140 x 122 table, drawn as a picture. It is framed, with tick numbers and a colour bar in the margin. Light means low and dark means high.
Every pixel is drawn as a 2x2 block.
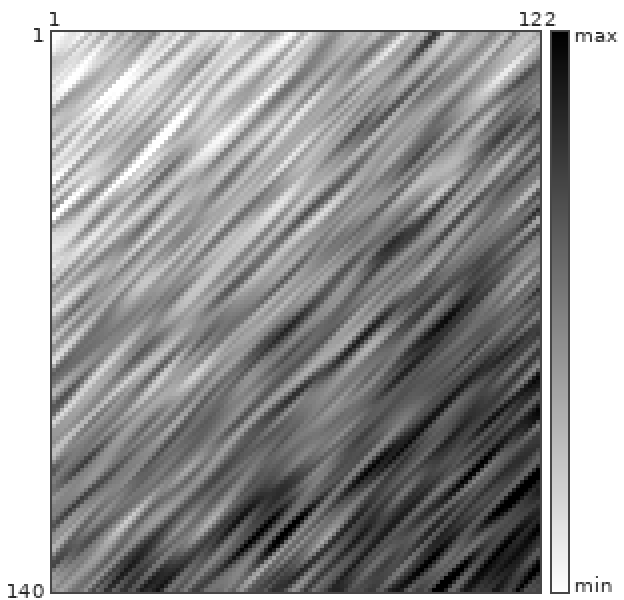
There is an overall slope up to the bottom right. The ninth with the highest average is the bottom right. The ninth with the lowest average is the top left. There are no lone odd cells. No single row or column stands out from its neighbours. The grain runs diagonally up to the right.
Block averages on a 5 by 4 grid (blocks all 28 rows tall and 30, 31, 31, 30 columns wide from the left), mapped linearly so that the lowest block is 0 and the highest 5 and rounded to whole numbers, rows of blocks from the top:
0022 | 1123 | 2234 | 2345 | 3445
